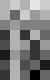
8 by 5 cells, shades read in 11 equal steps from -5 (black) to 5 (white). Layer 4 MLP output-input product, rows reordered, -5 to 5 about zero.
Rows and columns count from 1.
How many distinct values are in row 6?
4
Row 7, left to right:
-2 2 -2 -1 -4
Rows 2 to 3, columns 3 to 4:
3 1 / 0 0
